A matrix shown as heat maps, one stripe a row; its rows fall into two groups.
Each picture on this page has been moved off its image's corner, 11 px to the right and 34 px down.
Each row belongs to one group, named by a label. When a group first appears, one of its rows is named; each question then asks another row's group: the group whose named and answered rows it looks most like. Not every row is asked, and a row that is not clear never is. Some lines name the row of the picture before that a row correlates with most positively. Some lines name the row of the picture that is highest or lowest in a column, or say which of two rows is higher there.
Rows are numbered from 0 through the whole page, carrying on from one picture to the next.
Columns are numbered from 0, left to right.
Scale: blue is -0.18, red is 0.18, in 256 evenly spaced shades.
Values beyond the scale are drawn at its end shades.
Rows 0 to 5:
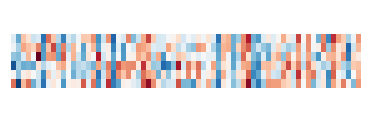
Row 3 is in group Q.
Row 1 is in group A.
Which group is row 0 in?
A
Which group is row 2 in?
A
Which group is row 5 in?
A
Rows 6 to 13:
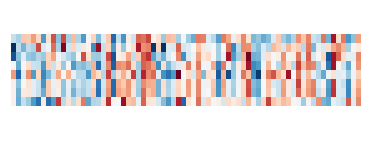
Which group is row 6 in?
A
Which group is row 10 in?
Q
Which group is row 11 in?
Q
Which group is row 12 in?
Q
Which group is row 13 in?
Q
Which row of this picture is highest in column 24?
10
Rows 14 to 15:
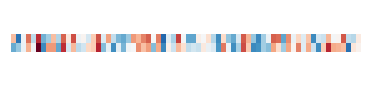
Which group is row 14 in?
A
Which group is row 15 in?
A
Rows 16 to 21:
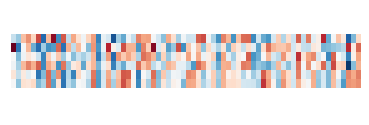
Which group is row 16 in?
A
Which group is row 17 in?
Q
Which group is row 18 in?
Q
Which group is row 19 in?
A
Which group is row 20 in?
Q
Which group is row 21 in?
Q
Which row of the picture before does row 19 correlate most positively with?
15
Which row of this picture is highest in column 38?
16
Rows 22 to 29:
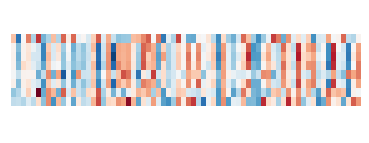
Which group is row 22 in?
A
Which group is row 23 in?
Q
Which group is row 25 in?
Q
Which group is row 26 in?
Q
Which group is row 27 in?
Q
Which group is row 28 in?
A
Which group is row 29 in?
Q
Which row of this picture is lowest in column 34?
26
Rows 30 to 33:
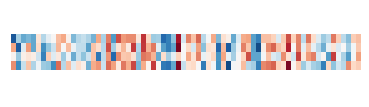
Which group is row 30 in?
Q
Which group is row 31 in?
Q
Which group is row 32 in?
Q
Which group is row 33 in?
Q
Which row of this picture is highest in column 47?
32
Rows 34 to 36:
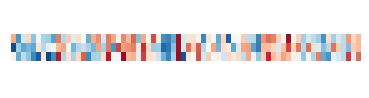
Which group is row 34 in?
Q
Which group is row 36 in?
Q
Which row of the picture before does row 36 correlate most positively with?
33
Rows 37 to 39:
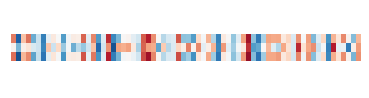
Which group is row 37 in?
A
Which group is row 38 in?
Q
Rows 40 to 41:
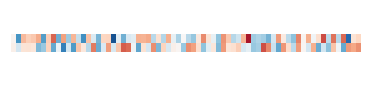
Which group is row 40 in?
A
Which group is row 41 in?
Q
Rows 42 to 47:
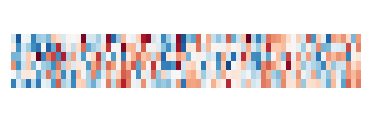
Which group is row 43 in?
Q
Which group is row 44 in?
A
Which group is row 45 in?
Q
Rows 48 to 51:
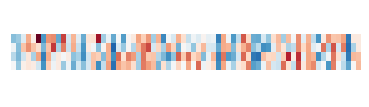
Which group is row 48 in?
A
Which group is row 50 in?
Q
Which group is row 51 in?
Q
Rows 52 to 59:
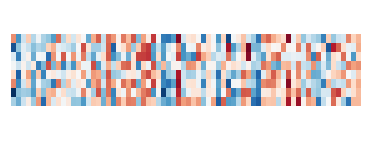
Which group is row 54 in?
A
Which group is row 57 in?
Q
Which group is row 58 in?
A
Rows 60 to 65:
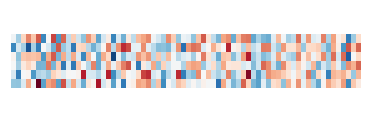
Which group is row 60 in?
A
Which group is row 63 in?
Q
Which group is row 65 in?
A
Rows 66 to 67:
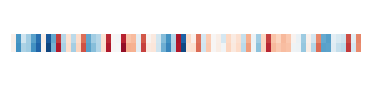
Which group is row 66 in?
Q
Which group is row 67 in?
Q
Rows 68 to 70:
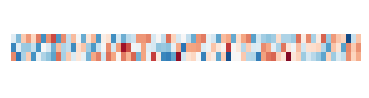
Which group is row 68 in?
A
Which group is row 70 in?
Q
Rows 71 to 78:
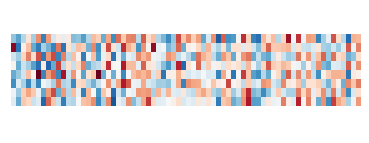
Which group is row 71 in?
Q
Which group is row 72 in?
Q
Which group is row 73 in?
A
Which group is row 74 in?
Q
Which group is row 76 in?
Q
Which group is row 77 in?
A
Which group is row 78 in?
A
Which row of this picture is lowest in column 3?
76
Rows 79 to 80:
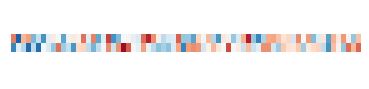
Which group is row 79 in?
A
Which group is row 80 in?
Q
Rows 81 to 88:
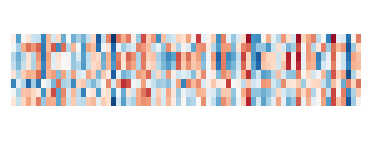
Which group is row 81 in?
Q
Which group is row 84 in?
Q
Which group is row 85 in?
A
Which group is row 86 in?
Q
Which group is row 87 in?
A
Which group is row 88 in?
A
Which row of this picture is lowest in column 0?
86
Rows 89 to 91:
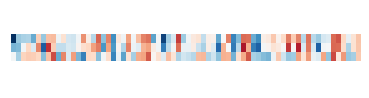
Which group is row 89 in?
A
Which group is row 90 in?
A
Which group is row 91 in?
A
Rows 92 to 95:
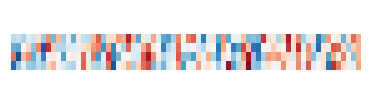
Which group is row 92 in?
Q
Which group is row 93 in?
A
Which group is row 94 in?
A
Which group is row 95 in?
A
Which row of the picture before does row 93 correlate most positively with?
90
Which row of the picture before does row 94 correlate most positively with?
90
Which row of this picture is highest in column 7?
93
